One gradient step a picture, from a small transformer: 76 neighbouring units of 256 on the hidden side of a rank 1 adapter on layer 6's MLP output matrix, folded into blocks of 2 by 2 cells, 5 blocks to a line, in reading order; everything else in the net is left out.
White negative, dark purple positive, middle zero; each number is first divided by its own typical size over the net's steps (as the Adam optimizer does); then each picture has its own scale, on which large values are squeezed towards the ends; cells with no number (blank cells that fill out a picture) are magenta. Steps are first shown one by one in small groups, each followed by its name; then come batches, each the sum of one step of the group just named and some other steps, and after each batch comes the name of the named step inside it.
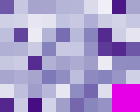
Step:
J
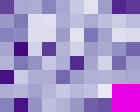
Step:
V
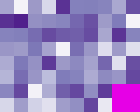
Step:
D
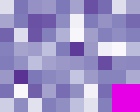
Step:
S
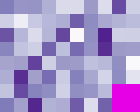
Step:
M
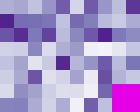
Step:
J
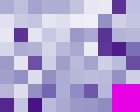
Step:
J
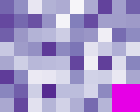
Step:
V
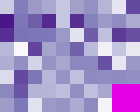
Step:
S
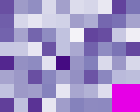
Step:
M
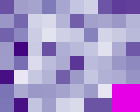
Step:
V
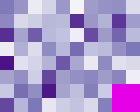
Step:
M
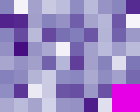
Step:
D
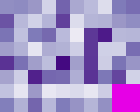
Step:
S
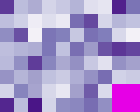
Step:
J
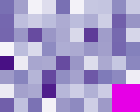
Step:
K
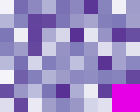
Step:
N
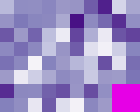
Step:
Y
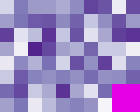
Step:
N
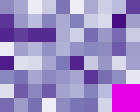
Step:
K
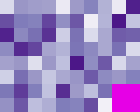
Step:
N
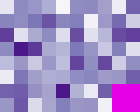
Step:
N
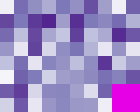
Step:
N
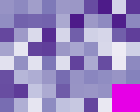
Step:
Y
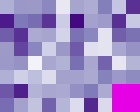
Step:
Y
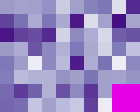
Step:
Y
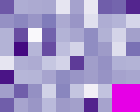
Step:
N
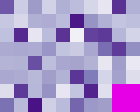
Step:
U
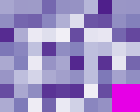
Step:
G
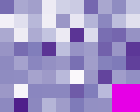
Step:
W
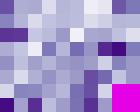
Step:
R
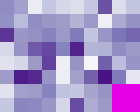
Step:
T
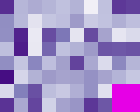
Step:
R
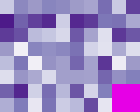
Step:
G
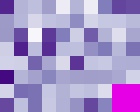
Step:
T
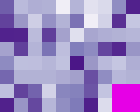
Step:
R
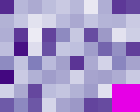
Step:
W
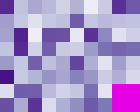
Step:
U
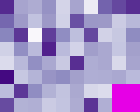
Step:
G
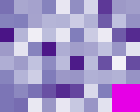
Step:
G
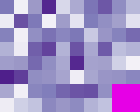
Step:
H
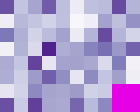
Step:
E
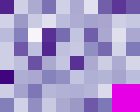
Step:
H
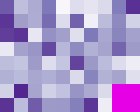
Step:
E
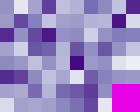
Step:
H
